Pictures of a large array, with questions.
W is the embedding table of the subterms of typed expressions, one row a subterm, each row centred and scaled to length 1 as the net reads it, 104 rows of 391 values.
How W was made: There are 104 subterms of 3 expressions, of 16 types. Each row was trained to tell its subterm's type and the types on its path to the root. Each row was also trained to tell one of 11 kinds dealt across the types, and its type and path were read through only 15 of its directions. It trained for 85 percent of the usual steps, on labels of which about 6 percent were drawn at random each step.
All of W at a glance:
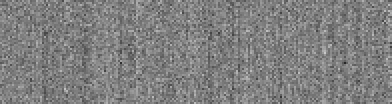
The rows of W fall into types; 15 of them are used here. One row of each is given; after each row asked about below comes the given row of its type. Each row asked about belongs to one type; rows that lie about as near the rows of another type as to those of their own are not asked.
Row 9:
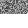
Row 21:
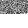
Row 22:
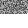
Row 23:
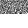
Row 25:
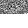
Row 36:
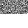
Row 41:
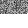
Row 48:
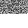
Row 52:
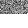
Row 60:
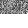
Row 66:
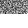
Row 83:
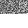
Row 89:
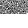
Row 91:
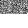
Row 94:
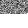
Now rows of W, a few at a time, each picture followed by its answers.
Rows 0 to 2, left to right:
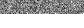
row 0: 41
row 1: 41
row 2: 66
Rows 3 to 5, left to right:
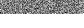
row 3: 23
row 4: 66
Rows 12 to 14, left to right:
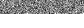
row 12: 83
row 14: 83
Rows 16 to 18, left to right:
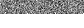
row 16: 9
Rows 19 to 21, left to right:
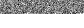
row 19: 83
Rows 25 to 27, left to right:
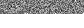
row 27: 21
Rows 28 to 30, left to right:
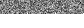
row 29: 23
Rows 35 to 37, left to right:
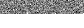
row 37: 25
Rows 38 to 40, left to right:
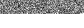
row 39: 48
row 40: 22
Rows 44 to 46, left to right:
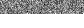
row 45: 22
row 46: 41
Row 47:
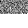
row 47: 91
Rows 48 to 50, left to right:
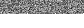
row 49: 25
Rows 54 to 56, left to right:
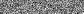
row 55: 94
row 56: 60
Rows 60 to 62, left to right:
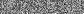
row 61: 83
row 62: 36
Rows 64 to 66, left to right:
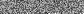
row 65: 22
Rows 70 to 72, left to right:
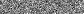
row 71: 22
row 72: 23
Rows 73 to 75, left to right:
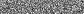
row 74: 91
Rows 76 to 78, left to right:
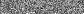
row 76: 21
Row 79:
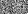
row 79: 89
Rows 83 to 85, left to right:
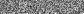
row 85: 25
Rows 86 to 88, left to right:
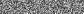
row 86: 25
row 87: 60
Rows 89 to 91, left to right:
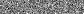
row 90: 66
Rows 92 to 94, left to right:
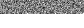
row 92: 9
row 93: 66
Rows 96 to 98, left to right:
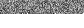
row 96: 23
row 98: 21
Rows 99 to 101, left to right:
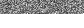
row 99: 9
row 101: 36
